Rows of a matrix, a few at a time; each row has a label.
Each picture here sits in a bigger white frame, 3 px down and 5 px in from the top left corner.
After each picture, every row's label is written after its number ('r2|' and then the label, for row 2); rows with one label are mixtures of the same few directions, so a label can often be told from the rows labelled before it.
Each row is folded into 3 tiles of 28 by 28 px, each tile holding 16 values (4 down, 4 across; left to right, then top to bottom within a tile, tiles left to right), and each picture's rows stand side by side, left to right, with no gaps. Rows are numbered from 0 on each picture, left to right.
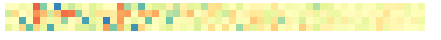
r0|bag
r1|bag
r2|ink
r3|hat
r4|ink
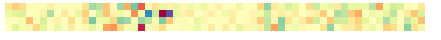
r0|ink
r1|bag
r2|ink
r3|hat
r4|ink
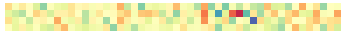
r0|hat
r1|bag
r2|bag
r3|ink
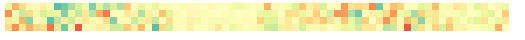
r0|hat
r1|ink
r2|hat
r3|ink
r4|ink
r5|hat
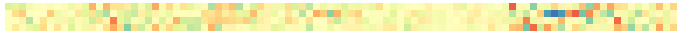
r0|ink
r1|ink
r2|ink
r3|bag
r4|ink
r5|ink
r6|bag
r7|ink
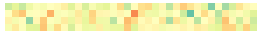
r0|ink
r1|ink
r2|hat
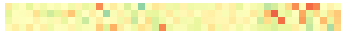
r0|bag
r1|hat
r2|ink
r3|hat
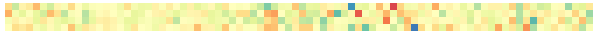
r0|ink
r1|ink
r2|bag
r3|ink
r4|hat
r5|hat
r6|hat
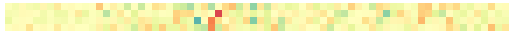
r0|bag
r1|hat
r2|ink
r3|hat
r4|ink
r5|ink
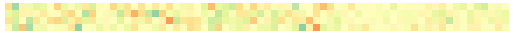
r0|hat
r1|bag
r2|ink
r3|hat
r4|hat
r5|hat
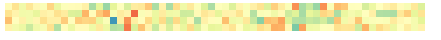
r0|bag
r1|ink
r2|hat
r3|ink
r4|bag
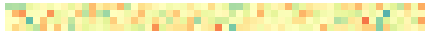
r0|ink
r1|ink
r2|hat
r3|ink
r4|ink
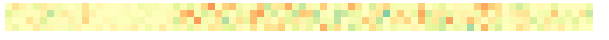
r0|ink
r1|hat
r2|hat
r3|ink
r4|ink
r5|hat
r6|ink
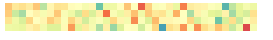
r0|ink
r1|hat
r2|hat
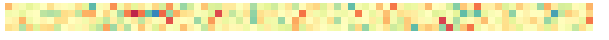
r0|bag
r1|bag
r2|ink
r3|ink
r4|hat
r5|bag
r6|ink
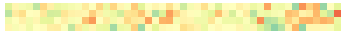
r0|ink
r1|bag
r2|ink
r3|ink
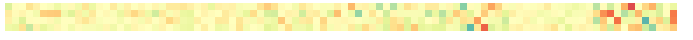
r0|bag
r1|bag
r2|ink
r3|ink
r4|hat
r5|hat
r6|hat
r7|hat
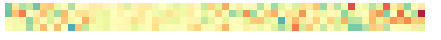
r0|ink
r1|ink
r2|bag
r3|ink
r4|ink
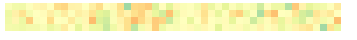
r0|hat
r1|ink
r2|bag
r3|ink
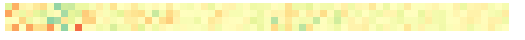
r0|hat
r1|bag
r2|ink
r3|bag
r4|ink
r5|ink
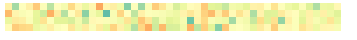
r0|ink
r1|hat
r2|bag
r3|hat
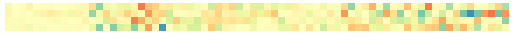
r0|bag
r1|hat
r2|ink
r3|ink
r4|ink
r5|bag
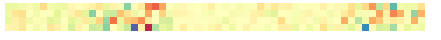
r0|ink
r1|hat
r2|hat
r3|ink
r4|bag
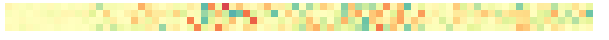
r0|bag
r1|hat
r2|bag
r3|hat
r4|ink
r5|bag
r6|ink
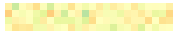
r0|ink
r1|bag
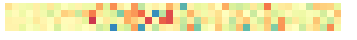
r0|bag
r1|bag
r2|hat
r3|hat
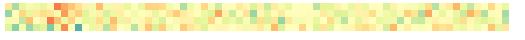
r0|hat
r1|hat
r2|ink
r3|hat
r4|bag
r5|ink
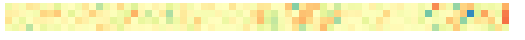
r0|bag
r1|ink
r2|hat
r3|ink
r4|ink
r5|ink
